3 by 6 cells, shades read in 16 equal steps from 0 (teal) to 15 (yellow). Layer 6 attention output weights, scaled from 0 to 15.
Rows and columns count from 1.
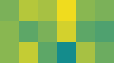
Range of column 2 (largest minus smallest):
7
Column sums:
23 28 22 28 23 17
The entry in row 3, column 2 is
12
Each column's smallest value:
7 5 5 0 5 4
